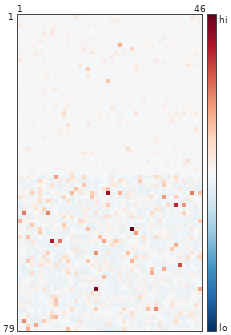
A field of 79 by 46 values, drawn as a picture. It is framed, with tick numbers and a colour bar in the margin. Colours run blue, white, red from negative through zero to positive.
Histogram: skewed, a long tail of high values. Grain: fine. Mirror symmetry: none. Slope: none. Seam: horizontal, 50% of the way down, the top part calmer.
